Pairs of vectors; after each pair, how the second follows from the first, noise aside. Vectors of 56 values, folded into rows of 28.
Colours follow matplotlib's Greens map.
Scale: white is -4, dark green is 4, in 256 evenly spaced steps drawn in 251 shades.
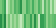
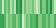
wrapped around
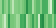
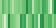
copied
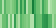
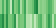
shuffled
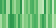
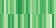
wrapped around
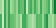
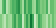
shuffled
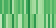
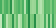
copied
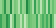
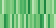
wrapped around
